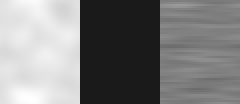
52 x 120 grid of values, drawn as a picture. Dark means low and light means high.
It is made of 1 by 3 panels. Panel 1,1: very high, smooth, faint in contrast. Panel 1,2: very low, flat. Panel 1,3: middling, streaked across, faint in contrast.
